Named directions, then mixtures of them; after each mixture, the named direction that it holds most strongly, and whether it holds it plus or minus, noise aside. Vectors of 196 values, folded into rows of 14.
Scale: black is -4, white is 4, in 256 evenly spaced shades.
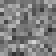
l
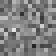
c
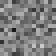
c, minus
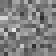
c, plus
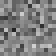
c, minus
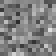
l, minus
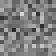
c, minus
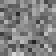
l, minus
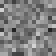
l, plus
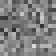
c, minus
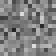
c, minus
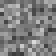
l, plus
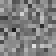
c, minus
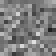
l, plus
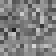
c, minus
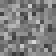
l, plus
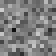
l, plus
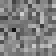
c, minus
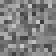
l, plus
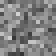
l, plus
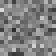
l, plus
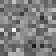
c, plus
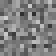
c, plus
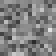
l, minus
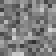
l, minus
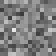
l, minus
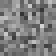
c, plus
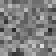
l, plus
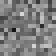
c, minus
